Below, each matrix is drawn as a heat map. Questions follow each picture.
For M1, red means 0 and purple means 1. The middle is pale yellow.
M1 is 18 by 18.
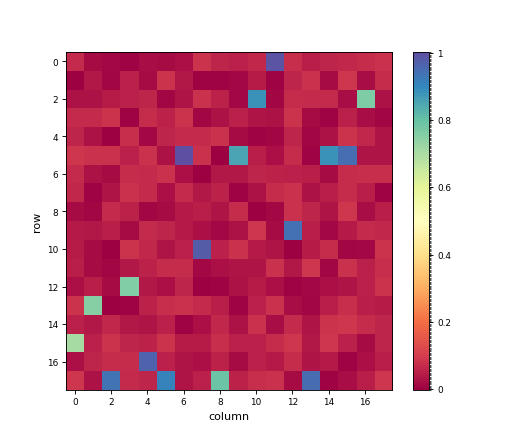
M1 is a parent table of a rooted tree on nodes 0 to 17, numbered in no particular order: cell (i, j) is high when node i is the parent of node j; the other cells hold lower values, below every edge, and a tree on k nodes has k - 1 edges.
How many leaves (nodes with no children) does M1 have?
8
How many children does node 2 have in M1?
2
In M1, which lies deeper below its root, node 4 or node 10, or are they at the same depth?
node 4
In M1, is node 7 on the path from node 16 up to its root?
no
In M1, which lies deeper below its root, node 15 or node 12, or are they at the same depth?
node 12
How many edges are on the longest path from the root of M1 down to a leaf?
4
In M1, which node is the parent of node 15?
5
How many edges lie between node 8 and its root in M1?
1
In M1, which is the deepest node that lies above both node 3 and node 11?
5
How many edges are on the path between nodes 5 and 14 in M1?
1
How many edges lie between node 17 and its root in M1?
0
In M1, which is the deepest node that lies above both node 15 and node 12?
5
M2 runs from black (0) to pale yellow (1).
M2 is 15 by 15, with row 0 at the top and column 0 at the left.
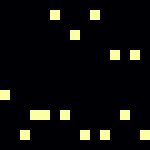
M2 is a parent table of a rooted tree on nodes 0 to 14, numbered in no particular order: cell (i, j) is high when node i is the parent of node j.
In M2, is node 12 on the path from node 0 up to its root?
no
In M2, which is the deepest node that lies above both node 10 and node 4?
5
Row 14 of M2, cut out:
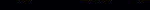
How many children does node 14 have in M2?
0
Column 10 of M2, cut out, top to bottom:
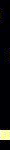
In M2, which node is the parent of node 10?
13
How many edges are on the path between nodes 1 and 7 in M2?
4
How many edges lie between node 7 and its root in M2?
4
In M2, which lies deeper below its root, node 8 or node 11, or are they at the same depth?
node 8
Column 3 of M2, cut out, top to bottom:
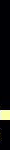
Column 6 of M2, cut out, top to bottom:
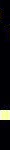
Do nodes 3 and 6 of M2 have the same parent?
yes
